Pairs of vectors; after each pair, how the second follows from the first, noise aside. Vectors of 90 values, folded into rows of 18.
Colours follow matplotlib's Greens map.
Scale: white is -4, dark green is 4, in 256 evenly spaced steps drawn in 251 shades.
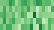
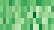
copied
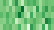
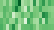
wrapped around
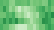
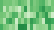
sign-scrambled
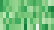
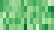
copied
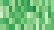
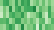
copied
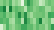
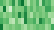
sign-scrambled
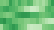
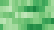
negated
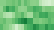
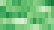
wrapped around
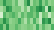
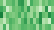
negated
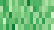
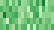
wrapped around
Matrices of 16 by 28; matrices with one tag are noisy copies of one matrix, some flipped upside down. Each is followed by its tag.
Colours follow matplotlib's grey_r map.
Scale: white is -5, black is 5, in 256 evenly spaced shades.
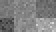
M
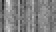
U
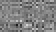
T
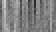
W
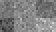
M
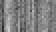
U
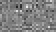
T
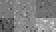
M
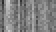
U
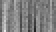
W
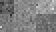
M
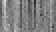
W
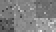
M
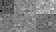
M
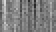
W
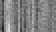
U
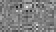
T
